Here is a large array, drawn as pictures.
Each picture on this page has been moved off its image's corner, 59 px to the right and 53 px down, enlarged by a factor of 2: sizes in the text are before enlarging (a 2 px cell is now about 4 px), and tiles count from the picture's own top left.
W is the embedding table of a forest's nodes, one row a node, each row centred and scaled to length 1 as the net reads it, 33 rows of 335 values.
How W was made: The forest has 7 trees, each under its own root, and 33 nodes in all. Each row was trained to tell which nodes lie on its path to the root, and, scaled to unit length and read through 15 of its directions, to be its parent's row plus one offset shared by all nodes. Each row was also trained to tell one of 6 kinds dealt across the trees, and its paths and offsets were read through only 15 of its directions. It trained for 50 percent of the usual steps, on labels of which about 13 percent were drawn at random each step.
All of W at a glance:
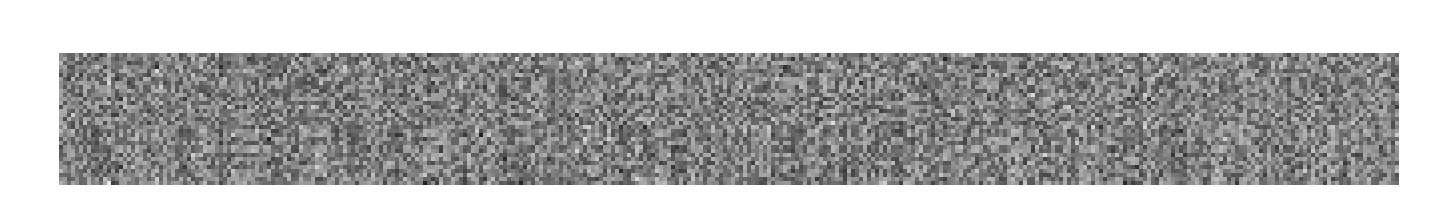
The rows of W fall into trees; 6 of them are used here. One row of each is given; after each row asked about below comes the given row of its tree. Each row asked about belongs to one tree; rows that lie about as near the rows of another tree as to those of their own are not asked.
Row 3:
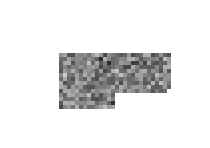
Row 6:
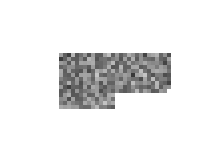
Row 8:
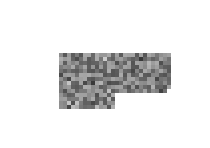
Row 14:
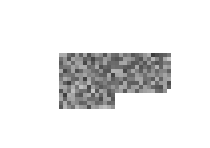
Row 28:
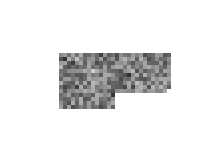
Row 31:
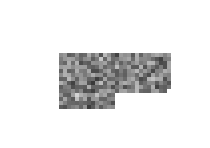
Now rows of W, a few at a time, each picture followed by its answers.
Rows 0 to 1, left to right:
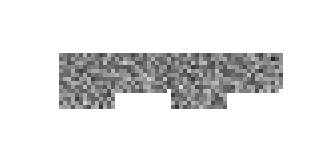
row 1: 28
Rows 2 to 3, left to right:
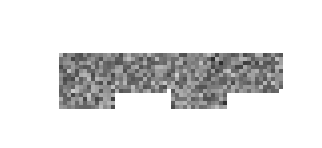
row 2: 6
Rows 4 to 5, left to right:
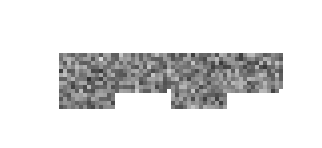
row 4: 31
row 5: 14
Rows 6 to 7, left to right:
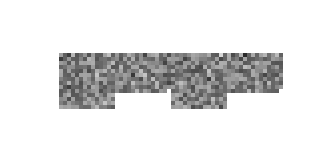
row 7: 8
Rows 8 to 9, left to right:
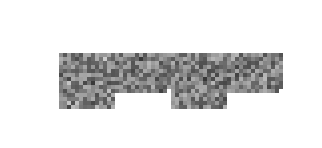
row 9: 14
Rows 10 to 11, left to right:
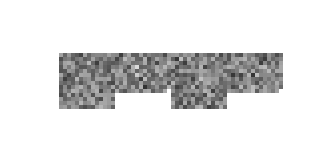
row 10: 6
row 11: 28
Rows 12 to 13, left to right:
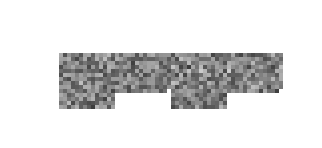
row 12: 8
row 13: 31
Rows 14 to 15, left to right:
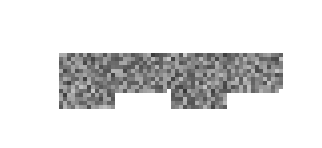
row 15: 28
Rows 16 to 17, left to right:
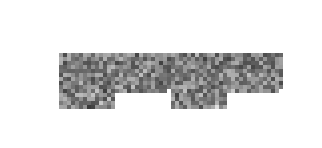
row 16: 8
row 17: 14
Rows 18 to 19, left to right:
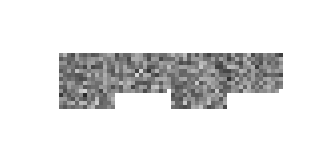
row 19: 28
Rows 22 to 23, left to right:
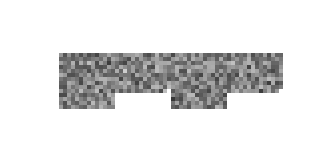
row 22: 6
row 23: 31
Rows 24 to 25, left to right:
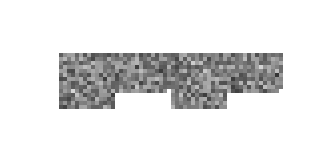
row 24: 31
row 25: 6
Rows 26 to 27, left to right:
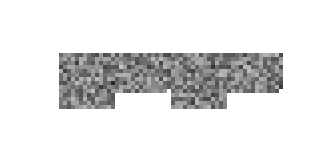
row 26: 14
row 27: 3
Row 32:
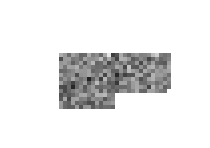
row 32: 28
